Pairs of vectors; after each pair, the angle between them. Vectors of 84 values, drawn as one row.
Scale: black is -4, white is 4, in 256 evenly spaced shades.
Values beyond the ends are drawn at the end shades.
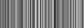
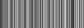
orthogonal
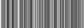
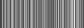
partly opposed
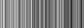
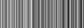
partly aligned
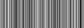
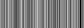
nearly parallel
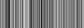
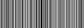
partly aligned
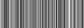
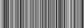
nearly parallel
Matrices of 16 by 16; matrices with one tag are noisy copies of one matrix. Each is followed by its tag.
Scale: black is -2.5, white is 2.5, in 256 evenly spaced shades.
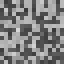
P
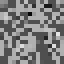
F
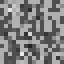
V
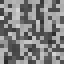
V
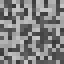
P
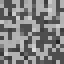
P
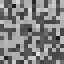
P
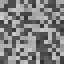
F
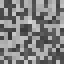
P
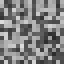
P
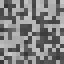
P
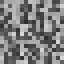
V
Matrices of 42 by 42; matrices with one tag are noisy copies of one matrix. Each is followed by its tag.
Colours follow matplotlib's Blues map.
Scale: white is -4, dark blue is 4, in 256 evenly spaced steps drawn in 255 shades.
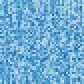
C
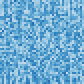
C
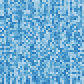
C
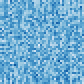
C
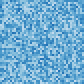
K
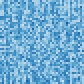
C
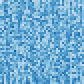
C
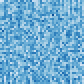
C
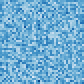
K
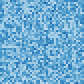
K
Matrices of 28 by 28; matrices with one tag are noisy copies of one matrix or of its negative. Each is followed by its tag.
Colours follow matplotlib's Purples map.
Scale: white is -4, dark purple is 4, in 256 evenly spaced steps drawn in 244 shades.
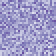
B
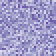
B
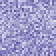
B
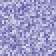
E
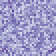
E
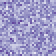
E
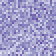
B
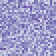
B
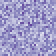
E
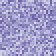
B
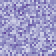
E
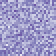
B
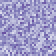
E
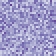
B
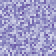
E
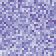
B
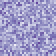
E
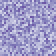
E
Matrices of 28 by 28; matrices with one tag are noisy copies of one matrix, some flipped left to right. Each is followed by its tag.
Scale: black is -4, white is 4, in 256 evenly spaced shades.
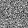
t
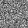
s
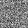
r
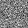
t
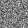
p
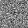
s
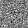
s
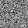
s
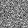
t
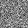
t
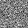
t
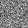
t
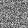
r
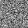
s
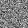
p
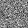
t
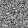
s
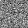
s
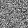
p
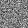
p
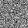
s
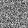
r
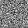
s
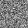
s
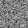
s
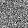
r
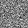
t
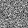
t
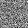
r
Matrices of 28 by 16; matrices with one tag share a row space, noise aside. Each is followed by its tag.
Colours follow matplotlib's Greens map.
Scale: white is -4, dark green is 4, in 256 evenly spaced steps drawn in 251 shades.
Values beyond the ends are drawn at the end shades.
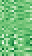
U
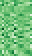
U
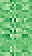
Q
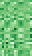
U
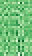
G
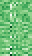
Q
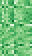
U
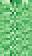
Q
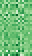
G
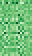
G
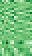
U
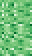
U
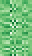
Q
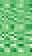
U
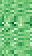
U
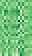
G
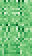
G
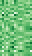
U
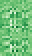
Q
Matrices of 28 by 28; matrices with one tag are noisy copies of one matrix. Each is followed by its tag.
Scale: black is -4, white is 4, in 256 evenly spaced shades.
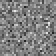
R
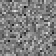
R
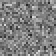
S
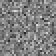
R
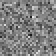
S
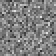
R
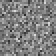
R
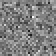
S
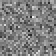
S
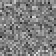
S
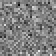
S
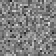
R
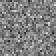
R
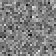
S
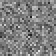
S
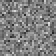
R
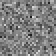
S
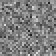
S
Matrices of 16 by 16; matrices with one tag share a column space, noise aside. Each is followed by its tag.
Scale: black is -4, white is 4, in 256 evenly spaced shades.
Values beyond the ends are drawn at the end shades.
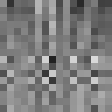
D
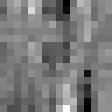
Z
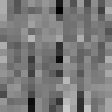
Z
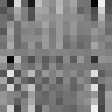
D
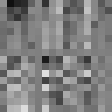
D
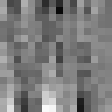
Z
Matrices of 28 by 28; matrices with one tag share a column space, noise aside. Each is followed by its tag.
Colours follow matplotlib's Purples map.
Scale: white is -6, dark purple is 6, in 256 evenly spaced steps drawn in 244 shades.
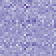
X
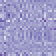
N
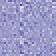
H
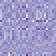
N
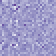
X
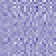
H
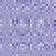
X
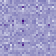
X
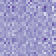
H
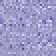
X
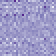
H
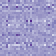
X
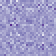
X
